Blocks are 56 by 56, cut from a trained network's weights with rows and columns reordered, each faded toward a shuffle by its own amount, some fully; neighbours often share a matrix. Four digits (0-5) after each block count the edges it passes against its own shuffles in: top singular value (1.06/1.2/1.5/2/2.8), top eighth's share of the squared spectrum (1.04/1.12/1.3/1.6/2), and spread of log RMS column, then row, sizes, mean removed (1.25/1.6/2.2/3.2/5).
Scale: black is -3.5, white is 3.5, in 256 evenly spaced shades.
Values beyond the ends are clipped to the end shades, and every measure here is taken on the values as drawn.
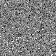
2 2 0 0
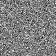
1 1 0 0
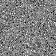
1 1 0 0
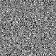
2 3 1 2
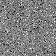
0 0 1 0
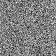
0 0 0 0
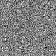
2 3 0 1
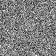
0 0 0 0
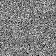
0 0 0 0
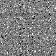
1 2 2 0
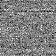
2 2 1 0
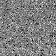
2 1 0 0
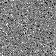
0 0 0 0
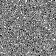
0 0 0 0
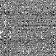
2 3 3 1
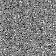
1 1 0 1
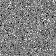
0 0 0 0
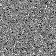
0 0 0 0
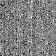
2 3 1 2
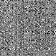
2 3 0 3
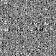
2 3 0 2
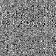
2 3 1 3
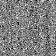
2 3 1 2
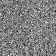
1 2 0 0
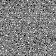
1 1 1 0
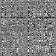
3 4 3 1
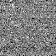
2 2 1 0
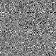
2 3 1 2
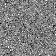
1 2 0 0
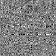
3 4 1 2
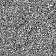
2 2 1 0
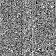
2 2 0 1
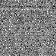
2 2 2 0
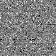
1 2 1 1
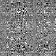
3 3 3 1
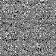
2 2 2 0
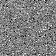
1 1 0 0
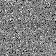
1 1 0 0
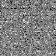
2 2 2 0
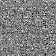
1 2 2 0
